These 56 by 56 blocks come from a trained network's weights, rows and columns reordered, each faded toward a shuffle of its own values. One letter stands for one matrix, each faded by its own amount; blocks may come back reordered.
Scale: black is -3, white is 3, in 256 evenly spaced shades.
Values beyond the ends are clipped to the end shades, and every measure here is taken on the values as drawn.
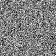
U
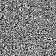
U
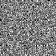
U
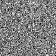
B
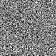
U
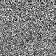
U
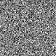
U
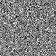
B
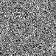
B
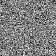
B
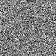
B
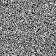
B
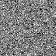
B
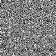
B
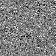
B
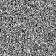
U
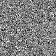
B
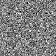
U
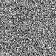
U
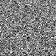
U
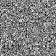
U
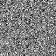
U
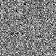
U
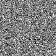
U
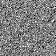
B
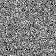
B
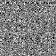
U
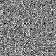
U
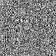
U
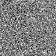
B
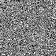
B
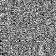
U
